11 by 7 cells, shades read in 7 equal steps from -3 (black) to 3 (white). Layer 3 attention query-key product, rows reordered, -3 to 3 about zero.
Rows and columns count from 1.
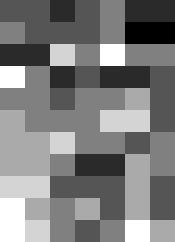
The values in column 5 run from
-2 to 3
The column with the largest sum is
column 1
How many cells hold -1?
19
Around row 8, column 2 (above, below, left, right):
1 2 1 0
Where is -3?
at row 2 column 6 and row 2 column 7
